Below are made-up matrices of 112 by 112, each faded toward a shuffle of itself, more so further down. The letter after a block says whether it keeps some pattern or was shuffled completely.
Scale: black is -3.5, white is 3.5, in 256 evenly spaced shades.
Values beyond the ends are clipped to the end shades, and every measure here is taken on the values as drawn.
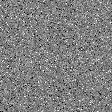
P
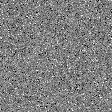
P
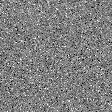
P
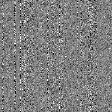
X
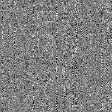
X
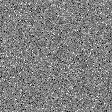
P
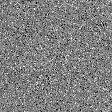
P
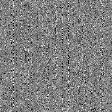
X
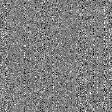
X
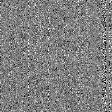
X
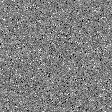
P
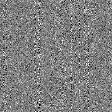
X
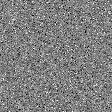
P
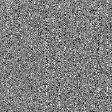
X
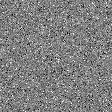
P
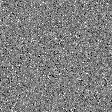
P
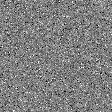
P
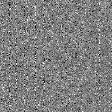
X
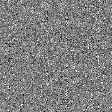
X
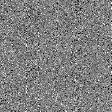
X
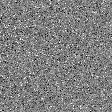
P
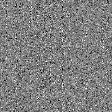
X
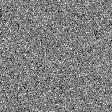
P
